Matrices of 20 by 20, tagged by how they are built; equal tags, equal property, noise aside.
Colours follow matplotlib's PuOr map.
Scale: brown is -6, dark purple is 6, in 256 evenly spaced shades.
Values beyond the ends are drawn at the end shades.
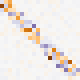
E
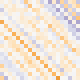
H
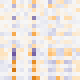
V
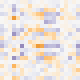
V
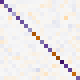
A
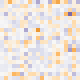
V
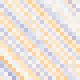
H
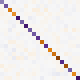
A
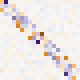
E
